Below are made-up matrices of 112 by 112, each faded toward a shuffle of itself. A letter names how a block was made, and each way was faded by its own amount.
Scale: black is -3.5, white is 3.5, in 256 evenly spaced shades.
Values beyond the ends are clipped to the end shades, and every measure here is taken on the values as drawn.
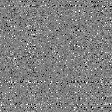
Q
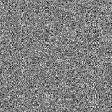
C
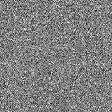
C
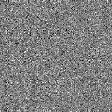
C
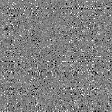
Q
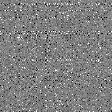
Q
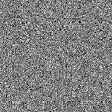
C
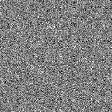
C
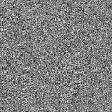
C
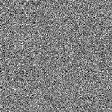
C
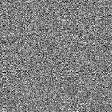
C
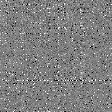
Q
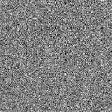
C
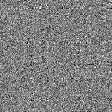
C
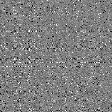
Q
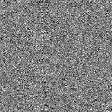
C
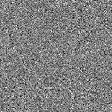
C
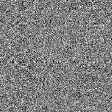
C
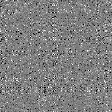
Q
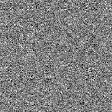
C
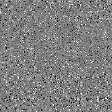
Q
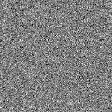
C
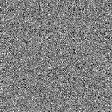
C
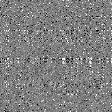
Q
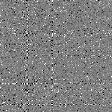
Q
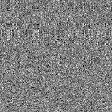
C
